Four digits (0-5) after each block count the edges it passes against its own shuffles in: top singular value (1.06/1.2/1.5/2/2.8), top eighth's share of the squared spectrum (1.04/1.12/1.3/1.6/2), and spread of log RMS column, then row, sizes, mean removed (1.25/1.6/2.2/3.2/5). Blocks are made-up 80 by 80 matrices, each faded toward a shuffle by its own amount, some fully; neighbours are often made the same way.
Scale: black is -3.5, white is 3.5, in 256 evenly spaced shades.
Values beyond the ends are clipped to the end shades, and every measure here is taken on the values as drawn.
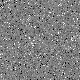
1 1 0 0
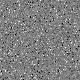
0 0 0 0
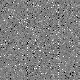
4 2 1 0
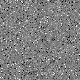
3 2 0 0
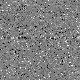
2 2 0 1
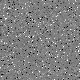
0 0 0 0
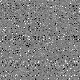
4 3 1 2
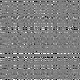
5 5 2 4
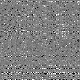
4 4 2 3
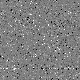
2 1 0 1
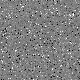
0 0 0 0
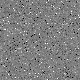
1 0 0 0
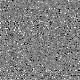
2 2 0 2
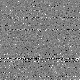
3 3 0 3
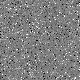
0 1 0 0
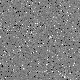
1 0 0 0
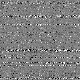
3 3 0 4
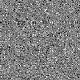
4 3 1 1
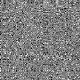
4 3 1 2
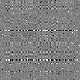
5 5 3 3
